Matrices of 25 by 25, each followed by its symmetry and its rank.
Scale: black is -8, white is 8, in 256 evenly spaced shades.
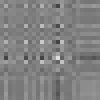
symmetric, rank two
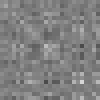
symmetric, rank three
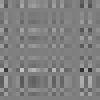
neither, rank one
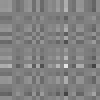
symmetric, rank one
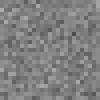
neither, full rank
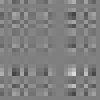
symmetric, rank one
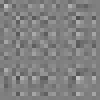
symmetric, rank two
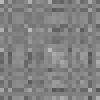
symmetric, rank three
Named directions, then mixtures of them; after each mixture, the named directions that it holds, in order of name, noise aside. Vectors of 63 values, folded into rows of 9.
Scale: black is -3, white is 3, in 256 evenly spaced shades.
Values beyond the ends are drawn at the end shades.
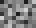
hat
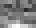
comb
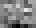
comb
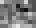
comb, hat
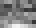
comb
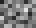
hat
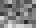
comb, hat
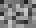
hat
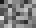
hat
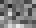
comb, hat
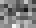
comb, hat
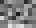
comb, hat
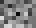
comb, hat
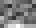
comb, hat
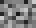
hat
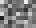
hat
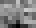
comb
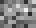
comb, hat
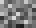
comb, hat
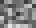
comb, hat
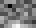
comb, hat
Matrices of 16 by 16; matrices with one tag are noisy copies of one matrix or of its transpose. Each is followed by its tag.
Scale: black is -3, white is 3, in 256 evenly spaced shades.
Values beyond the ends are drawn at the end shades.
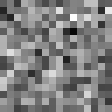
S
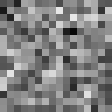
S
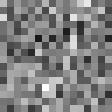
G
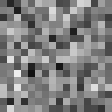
S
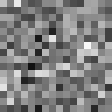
G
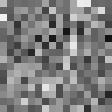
G
